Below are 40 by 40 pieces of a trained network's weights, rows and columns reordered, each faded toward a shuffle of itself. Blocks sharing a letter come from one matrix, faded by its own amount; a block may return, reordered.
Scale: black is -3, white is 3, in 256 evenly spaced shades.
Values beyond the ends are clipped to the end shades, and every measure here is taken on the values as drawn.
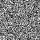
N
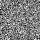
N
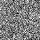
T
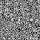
T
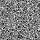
N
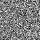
N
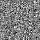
T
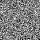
T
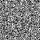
T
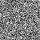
T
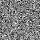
N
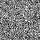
N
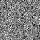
T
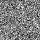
T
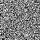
T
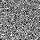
N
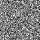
T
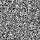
N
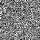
N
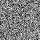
N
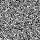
N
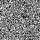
N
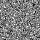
N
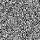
T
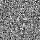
N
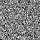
T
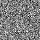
N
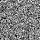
N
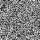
T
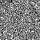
N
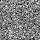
N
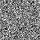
T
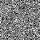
T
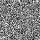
T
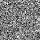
T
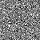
T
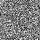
T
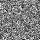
T
